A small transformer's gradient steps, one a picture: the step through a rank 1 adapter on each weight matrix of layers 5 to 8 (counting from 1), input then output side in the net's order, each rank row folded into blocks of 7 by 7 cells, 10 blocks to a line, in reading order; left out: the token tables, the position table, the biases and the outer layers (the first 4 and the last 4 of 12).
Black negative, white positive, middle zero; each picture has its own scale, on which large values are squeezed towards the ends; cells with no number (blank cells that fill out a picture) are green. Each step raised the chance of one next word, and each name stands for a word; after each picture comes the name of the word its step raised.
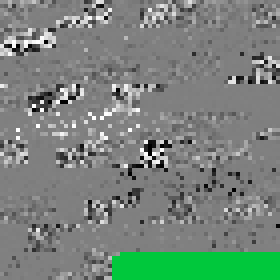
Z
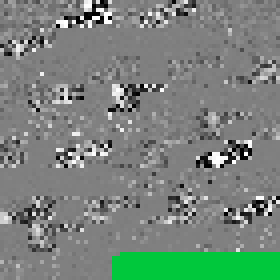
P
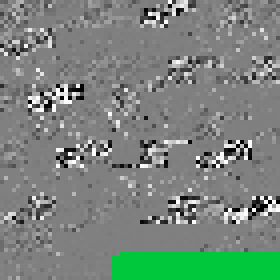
P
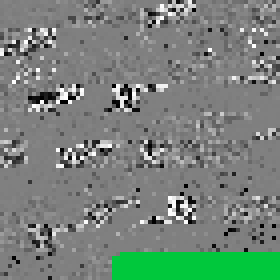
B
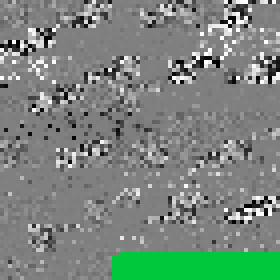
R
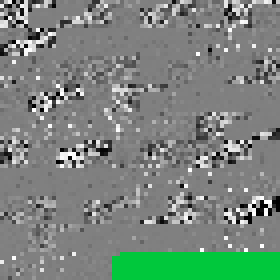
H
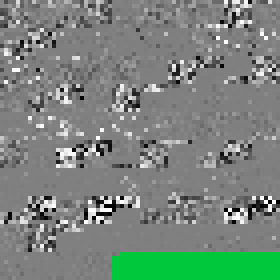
H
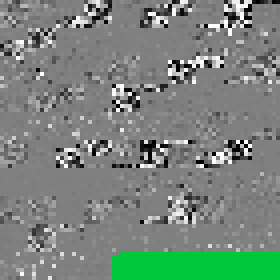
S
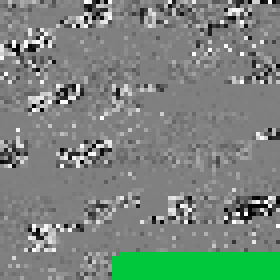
H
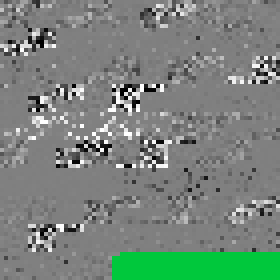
Z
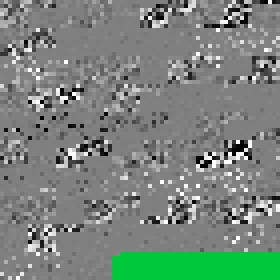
R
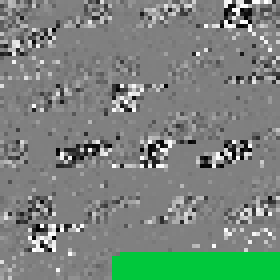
S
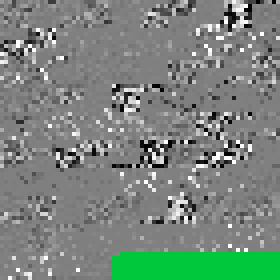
S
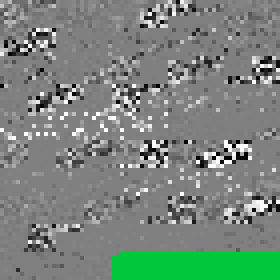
Z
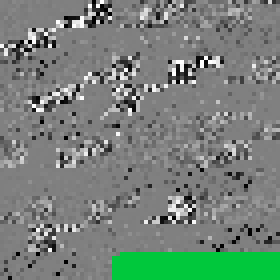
B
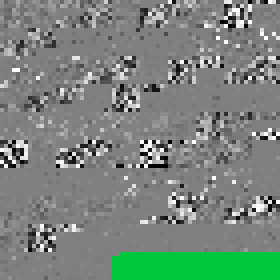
S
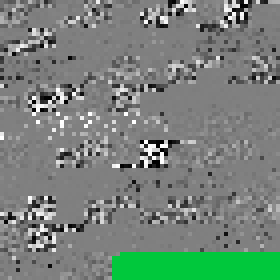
Z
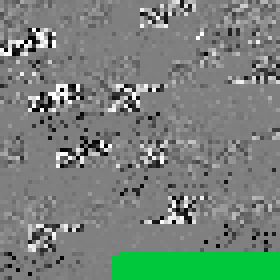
B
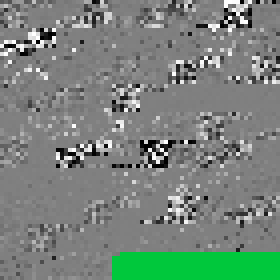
S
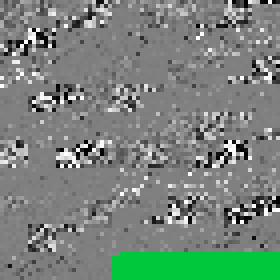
H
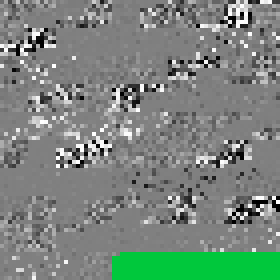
H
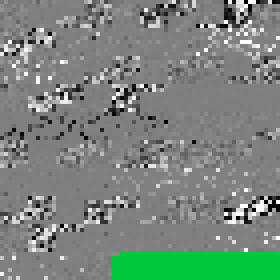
R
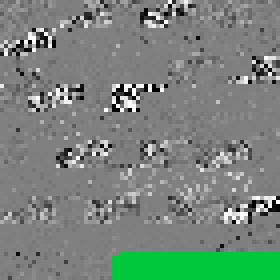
P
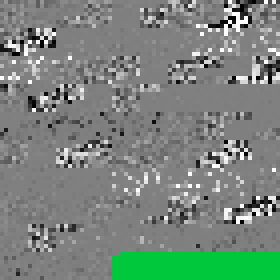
R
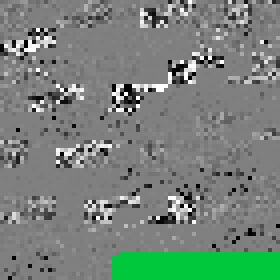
B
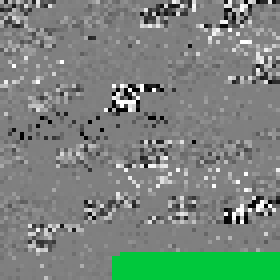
R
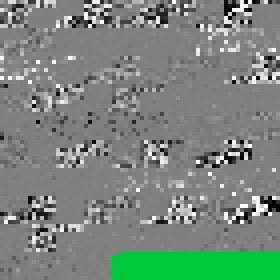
R
